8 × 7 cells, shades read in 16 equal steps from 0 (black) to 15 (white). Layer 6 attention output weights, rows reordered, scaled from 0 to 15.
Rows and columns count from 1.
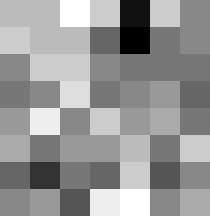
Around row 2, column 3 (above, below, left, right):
15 12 11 6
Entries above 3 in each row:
6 6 7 7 7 7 6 7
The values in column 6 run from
5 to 12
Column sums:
71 75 80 74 63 65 66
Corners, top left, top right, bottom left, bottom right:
11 8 8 10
